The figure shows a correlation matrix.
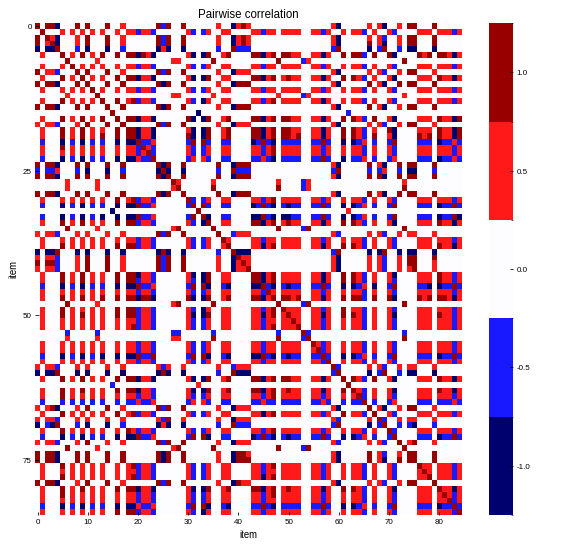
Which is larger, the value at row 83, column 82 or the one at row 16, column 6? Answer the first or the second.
the second
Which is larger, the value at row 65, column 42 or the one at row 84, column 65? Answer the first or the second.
the first
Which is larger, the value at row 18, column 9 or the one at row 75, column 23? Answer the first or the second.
the first
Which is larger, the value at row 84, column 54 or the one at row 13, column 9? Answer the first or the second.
the second
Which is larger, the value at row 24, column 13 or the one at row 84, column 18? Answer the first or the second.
the second
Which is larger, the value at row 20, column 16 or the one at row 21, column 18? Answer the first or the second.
the second
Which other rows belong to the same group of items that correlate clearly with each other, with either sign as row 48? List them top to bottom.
6, 12, 27, 28, 35, 53, 54, 73
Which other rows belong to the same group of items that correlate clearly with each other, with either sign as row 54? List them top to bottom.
6, 12, 27, 28, 35, 48, 53, 73
